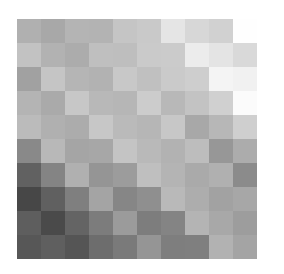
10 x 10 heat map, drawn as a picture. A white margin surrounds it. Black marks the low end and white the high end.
Slope: up to the top right. Average level on the scale: 70%. Ninth with the highest average: top right. Ninth with the lowest average: bottom left. Grain: diagonal, down to the right. Calmest part: top middle.
